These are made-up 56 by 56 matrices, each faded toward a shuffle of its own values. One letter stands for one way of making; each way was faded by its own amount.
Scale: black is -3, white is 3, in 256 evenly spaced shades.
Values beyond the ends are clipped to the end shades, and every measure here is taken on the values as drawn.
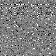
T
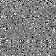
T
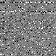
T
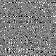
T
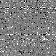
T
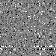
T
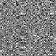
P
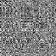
P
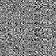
P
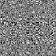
P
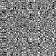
P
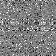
T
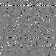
T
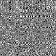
P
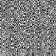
P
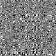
P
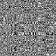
P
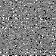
T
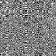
P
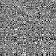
P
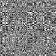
P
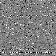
T
